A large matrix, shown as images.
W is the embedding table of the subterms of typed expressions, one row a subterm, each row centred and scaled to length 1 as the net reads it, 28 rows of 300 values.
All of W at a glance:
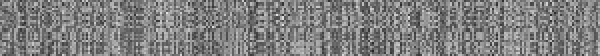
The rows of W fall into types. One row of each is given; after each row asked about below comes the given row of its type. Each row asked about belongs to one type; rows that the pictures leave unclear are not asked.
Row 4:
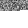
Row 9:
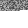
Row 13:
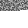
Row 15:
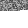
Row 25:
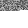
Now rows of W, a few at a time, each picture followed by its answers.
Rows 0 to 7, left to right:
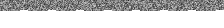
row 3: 15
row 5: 15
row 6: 9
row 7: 13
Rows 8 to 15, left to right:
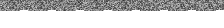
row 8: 9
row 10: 25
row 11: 9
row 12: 9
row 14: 15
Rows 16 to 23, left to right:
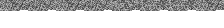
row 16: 4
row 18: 4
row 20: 15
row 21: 25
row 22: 25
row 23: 4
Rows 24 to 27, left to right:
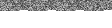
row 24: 25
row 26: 25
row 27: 13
